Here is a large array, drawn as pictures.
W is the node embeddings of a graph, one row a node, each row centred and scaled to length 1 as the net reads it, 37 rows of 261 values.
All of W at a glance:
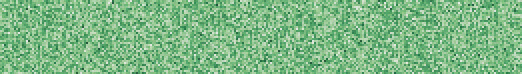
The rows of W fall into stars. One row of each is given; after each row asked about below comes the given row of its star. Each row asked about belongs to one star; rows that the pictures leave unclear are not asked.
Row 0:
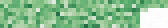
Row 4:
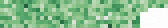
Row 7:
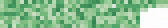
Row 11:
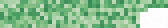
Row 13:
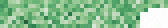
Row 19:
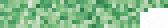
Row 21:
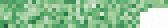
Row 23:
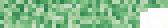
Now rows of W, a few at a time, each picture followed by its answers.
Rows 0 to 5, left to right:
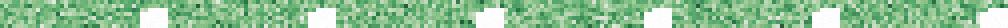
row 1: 0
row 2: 13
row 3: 0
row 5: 11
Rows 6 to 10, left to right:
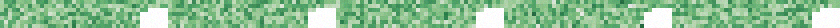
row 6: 19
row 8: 7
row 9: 11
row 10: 0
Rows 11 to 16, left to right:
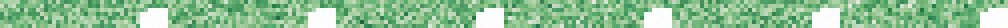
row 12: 11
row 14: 0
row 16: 19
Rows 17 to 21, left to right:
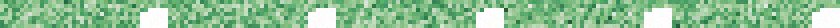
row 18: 21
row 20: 4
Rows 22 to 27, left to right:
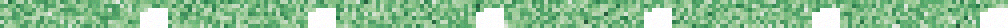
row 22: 23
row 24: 13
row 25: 4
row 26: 13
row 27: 7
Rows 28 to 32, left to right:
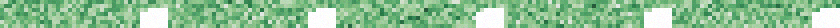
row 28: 4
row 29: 19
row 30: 21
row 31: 7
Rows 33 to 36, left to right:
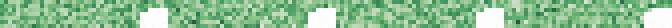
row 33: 13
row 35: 19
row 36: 11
